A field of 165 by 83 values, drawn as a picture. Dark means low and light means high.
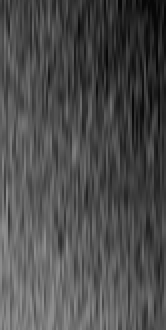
Average level on the scale: 30%. Mirror symmetry: none. Ninth with the lowest average: top right. Slope: up to the bottom left. Ninth with the highest average: bottom left. Grain: streaks running down.
